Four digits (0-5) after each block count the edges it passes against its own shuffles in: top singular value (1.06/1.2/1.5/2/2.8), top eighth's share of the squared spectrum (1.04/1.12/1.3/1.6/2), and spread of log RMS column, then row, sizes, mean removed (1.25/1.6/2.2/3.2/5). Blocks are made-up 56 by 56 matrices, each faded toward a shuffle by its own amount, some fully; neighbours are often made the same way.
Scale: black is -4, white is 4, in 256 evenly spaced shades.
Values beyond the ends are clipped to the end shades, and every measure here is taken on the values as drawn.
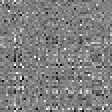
4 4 2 2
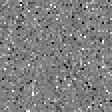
0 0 0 0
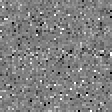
2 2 0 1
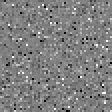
0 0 0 0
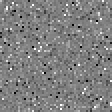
0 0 0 0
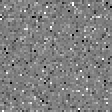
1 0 0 0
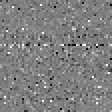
3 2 0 1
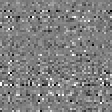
4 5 2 3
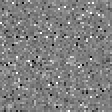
1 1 0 1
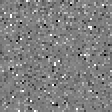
0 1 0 0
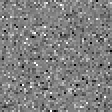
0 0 0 1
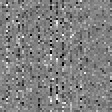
2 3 3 0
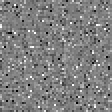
0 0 0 0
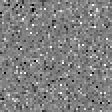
0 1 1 0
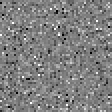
1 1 0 0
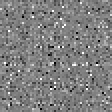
3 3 1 2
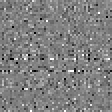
3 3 1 2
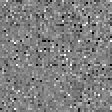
2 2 1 1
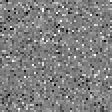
2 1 0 0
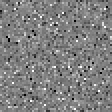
1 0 0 0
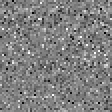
3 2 0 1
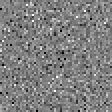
3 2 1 0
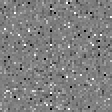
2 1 0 0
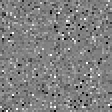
1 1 0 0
